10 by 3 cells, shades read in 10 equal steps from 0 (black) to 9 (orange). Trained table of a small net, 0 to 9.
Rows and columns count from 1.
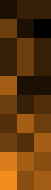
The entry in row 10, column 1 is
9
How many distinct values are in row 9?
3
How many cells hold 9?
1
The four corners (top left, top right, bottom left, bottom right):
1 2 9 6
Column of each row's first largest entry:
2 1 2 2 1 1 2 3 1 1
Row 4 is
2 4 2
